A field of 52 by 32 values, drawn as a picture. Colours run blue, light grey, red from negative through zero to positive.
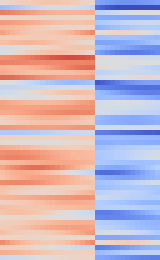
The grain runs across in streaks. The left part is higher, up to a seam about 60% of the way across. Overall the values sit about 50% of the way up the scale.
